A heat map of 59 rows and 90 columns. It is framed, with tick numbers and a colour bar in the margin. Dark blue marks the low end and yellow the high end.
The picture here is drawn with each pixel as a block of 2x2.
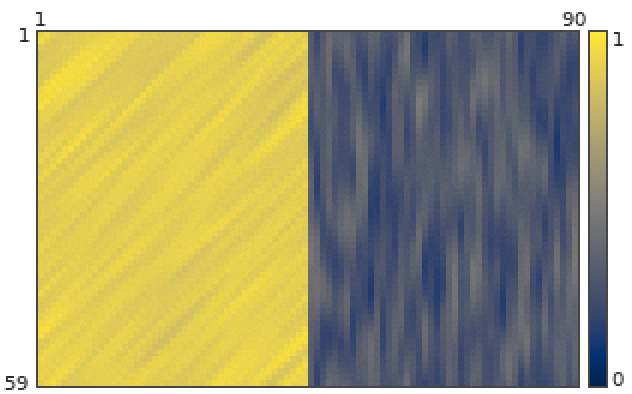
It is made of 1 by 2 panels. Panel 1,1: very high, slanting up to the right, faint in contrast. Panel 1,2: low, streaked downward.
